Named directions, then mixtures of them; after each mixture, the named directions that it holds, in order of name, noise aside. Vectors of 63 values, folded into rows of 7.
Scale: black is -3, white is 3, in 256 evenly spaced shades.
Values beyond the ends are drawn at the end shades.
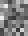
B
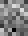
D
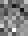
D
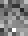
D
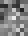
B, D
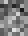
B, D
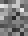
B, D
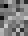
B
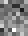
D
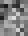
B, D
